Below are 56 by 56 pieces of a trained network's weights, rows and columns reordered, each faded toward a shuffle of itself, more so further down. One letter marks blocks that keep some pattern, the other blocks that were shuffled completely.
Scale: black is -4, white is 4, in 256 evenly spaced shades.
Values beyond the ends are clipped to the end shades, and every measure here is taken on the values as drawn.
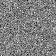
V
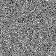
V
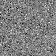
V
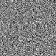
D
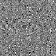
D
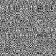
D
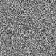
D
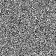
V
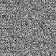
D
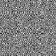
D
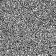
V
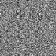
D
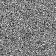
V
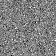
V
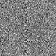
D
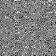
D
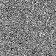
V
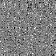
D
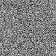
D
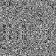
D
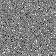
V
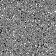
V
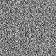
D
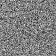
V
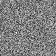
V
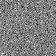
V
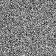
V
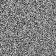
V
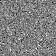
V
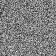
V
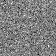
V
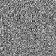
D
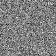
V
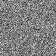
V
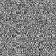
D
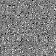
D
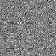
D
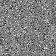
V
